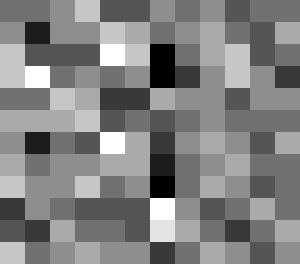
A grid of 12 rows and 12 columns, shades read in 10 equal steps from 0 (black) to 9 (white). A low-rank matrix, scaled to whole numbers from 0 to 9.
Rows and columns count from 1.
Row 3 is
7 3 3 3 9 7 0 4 6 7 3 4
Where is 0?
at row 3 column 7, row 4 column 7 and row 9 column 7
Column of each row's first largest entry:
4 5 5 2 3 4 5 1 1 7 7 1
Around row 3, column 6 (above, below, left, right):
6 5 9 0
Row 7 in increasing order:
1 2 3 3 4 5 5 5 6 6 6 9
